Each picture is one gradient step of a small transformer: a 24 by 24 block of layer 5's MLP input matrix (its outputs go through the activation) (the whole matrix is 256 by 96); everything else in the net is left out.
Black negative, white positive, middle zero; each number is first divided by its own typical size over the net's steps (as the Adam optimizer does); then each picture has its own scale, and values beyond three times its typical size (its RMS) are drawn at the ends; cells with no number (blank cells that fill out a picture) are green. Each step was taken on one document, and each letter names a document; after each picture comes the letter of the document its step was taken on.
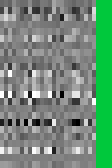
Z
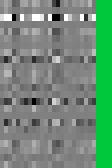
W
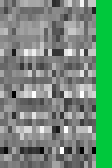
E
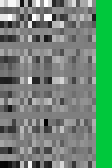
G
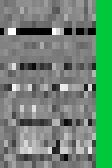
E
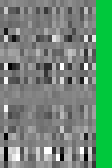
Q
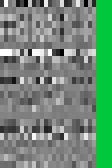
G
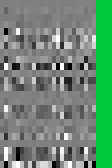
Q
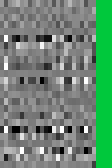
Q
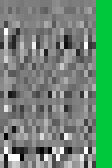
Q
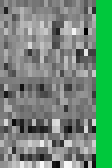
E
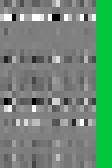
W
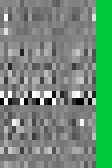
Z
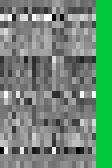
Z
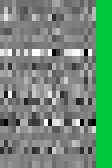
Z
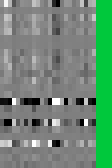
W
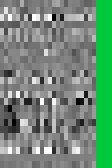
Z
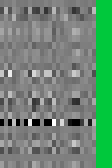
Z
